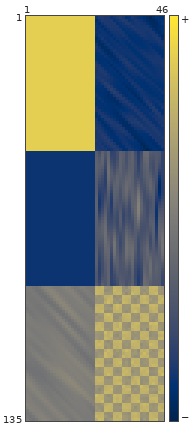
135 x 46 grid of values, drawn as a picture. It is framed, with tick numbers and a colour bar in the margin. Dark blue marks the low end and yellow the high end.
It is made of 3 by 2 panels. Panel 1,1: very high, flat. Panel 1,2: very low, slanting down to the right, faint in contrast. Panel 2,1: very low, flat. Panel 2,2: low, streaked downward. Panel 3,1: middling, slanting down to the right, faint in contrast. Panel 3,2: high, checkered.
